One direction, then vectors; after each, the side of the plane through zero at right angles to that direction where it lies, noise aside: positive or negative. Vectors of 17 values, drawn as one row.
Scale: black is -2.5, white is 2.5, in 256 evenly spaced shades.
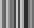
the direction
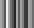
positive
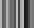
positive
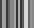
negative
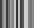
negative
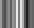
positive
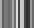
positive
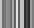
positive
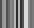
negative
